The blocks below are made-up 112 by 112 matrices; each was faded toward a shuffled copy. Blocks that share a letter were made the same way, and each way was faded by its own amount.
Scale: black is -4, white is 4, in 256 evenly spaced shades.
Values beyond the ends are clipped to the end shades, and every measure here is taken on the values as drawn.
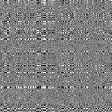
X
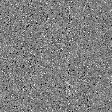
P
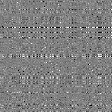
X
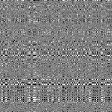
X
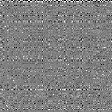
X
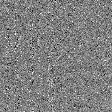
P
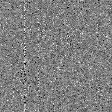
P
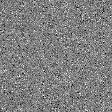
P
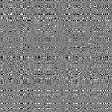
X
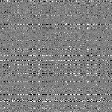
X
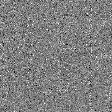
P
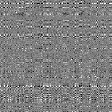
X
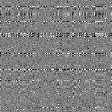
X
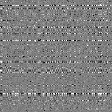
X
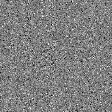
P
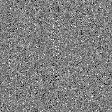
P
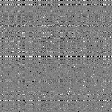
X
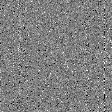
P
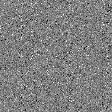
P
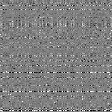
X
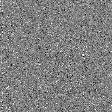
P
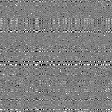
X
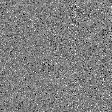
P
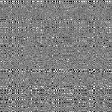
X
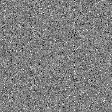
P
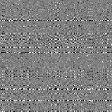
X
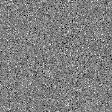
P
